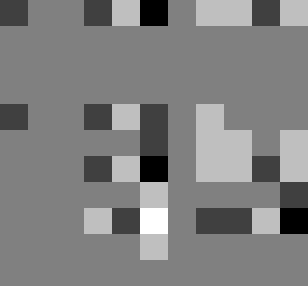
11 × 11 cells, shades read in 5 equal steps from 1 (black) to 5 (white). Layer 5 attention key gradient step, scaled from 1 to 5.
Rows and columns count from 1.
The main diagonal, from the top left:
2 3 3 3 4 2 3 3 2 3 3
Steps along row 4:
same same same same same same same same same same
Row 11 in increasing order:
3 3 3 3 3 3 3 3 3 3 3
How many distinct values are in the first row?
4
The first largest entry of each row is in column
5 1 1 1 5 8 5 6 6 6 1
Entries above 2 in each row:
7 11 11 11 8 10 8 10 7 11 11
